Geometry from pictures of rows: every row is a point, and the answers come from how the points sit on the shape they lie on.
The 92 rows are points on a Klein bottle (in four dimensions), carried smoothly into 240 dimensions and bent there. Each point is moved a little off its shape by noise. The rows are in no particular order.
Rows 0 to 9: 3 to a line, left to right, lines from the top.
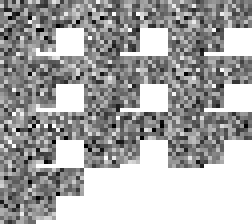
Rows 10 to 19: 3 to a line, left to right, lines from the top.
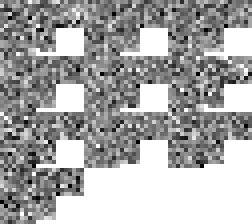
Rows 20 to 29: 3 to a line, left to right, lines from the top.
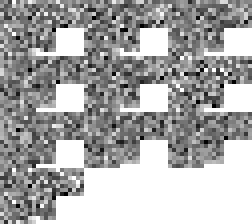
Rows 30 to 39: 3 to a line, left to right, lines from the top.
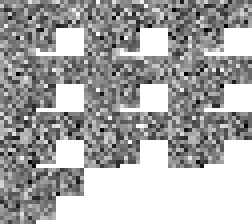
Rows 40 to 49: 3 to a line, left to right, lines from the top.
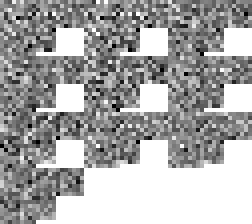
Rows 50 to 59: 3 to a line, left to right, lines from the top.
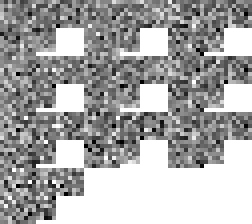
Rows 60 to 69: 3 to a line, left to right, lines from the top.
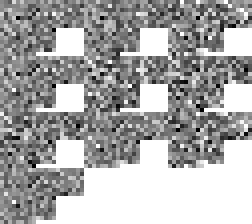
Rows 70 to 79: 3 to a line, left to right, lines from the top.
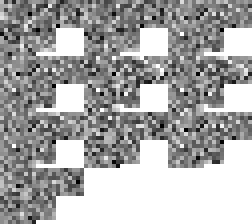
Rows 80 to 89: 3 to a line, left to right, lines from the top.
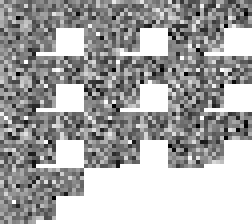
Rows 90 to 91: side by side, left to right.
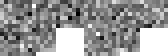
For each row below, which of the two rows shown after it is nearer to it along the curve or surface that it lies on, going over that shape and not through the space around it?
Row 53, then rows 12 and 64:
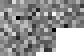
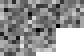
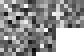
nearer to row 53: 64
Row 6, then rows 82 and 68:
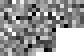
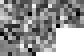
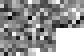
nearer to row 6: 68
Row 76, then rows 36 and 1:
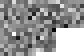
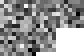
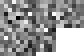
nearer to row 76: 1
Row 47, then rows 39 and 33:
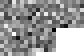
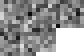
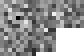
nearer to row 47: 33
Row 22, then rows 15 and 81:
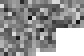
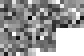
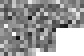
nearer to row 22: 15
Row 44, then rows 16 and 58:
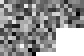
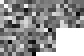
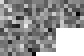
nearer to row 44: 16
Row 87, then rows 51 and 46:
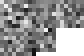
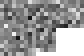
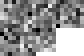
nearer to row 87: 46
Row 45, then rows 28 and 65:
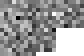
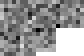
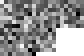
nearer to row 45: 65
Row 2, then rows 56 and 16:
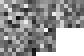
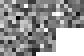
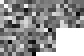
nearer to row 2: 16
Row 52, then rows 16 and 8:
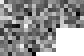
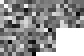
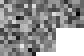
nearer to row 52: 16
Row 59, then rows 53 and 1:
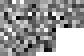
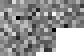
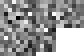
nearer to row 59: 1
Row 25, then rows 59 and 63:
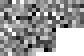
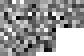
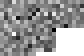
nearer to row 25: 59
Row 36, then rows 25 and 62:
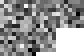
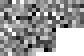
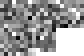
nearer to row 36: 25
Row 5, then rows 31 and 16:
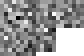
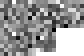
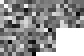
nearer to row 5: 16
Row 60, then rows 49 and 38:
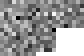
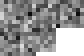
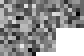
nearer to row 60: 38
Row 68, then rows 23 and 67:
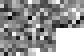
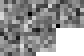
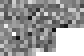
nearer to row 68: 67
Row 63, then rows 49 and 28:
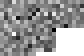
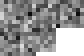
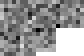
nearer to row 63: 28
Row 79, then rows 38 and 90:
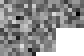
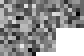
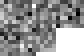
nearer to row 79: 38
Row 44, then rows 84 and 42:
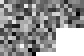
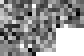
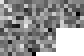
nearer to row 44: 84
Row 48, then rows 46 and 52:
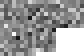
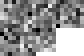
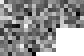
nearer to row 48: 46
